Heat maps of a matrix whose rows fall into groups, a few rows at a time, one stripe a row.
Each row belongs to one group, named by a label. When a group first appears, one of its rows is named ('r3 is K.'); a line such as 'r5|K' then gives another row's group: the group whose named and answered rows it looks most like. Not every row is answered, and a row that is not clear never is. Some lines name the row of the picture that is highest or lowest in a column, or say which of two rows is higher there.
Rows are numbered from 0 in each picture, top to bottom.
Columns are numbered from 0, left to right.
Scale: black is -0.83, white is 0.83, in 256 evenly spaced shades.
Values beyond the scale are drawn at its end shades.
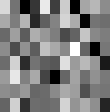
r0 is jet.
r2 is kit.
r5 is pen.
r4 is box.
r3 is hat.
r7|box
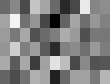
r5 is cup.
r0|kit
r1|pen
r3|pen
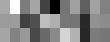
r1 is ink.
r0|pen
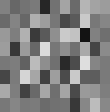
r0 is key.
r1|kit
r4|kit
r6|jet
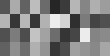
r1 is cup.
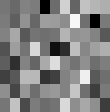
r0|key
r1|hat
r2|box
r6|hat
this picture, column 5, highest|4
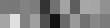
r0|key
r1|pen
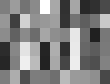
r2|hat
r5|box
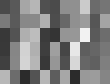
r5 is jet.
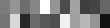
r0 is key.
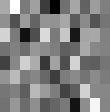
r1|cup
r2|jet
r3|kit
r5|pen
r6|kit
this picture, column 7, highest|4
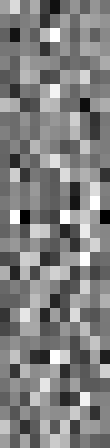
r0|pen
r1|key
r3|key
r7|ink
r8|hat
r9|hat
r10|kit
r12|box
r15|box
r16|kit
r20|kit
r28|kit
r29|hat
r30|jet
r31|cup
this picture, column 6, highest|15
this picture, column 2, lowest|15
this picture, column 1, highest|15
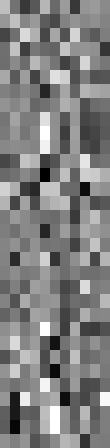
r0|jet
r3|box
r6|key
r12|key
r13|ink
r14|cup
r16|key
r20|kit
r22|kit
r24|pen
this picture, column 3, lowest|13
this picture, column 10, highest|28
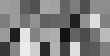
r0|ink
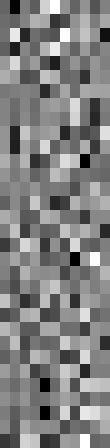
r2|box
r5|ink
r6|key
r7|hat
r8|hat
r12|cup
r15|ink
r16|box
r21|jet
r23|ink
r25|kit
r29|key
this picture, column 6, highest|2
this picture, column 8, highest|31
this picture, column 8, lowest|11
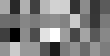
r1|hat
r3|pen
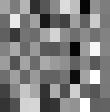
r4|cup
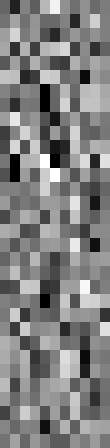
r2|pen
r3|cup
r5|ink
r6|key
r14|hat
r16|ink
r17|hat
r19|pen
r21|key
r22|box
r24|ink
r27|cup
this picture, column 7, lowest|1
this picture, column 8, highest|20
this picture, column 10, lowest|22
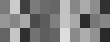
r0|box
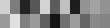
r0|jet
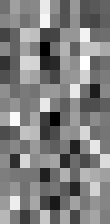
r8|pen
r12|key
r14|pen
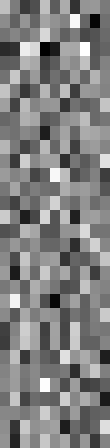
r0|jet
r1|hat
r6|jet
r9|key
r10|jet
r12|cup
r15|jet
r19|cup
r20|kit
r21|pen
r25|box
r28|box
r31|cup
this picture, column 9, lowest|1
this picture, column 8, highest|3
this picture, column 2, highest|3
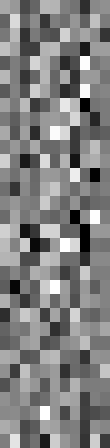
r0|ink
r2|box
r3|ink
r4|kit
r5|jet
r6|kit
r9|cup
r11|jet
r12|hat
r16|ink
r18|ink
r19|kit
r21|jet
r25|ink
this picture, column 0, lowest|22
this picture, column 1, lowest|20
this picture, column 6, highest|17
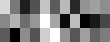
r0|jet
